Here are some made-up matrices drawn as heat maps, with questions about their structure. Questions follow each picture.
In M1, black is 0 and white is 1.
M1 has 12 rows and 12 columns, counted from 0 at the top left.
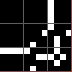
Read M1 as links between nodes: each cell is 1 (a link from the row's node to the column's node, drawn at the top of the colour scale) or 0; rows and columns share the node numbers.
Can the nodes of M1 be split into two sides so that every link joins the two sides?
yes
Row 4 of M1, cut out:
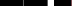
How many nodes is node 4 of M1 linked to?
1
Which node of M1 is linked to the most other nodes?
node 8
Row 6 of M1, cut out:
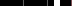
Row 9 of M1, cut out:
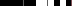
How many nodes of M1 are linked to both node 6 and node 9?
0
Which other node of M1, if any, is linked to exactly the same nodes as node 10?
node 6
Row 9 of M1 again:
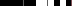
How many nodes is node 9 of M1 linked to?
4
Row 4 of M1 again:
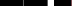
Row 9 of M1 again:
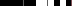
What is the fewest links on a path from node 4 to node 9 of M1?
2
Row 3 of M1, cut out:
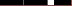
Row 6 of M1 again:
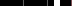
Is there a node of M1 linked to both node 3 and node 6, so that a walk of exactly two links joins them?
no
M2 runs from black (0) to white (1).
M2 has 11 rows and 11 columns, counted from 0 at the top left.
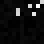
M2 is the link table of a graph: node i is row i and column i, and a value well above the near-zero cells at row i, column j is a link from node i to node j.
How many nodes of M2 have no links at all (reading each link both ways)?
2
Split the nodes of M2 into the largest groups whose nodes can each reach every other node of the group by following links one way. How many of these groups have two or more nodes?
0
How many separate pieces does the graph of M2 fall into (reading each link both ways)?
5
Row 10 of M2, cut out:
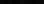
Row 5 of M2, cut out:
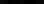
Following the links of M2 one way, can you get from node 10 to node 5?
no
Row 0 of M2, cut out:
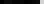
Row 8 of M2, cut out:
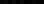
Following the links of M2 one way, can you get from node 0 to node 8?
no
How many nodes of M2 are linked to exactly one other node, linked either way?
6
